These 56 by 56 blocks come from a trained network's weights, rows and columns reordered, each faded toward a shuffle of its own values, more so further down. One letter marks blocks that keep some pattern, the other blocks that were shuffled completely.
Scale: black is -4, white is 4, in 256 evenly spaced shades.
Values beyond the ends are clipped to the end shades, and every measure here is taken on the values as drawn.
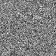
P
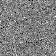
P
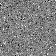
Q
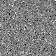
Q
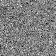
Q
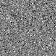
P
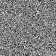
P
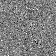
Q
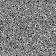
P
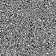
Q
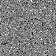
P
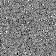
P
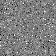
P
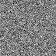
Q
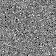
Q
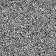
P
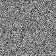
Q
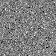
Q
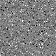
P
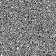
Q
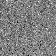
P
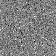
P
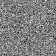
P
